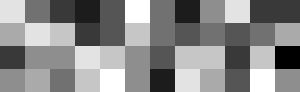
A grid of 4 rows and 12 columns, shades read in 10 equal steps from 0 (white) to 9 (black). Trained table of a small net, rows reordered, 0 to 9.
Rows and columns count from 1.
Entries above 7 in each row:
2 0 1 1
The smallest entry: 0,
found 3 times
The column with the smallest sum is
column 6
